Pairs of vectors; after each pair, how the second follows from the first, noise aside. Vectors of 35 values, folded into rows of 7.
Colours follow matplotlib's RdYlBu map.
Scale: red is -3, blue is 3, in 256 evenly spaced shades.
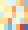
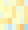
shrunk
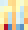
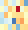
shuffled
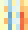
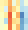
negated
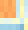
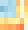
negated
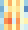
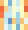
negated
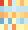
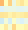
shrunk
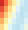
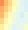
shrunk
